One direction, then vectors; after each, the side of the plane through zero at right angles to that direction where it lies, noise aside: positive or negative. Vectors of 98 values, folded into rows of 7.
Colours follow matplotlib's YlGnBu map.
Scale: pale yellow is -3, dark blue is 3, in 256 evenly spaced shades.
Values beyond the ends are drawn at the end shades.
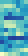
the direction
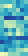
positive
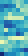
negative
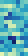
positive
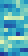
negative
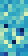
negative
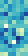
positive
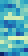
negative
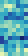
positive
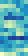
positive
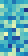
positive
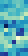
negative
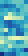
negative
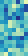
positive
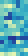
positive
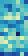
negative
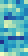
positive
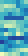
positive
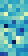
negative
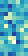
negative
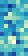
negative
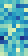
positive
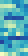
positive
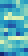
negative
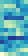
positive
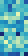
negative
